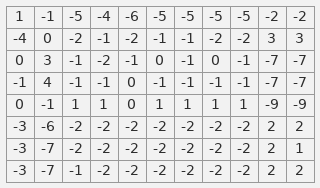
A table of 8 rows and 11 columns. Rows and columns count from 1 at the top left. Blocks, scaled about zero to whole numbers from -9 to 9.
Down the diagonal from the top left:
1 0 -1 -1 0 -2 -2 -2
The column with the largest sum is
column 6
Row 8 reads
-3 -7 -1 -2 -2 -2 -2 -2 -2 2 2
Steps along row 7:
down up same same same same same same up down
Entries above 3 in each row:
0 0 0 1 0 0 0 0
